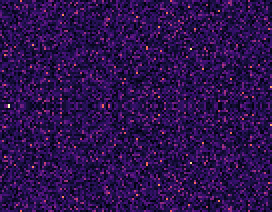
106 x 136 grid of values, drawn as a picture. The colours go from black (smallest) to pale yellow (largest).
There are no regular stripes. Most values sit low, with a long tail of high ones. It is mirror symmetric from top to bottom. No seam splits the table. There is no overall slope. Fine speckle covers the field.
